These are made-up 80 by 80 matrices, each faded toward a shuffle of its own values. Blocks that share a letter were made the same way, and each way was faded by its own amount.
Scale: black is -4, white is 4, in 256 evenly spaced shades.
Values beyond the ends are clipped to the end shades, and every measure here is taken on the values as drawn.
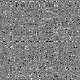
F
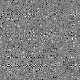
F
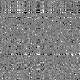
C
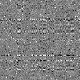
C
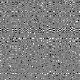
C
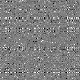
C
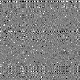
C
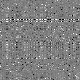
C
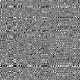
C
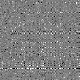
C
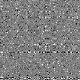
F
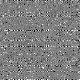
C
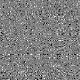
F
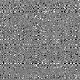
C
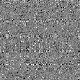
F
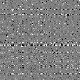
C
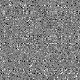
F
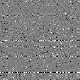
C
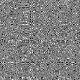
F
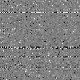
C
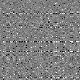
C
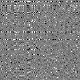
C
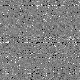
F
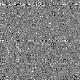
F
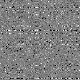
F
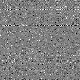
F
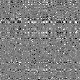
C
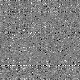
F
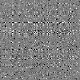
C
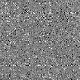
F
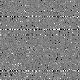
C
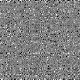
F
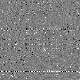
F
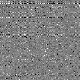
C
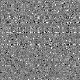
F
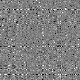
C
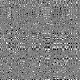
C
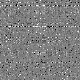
F
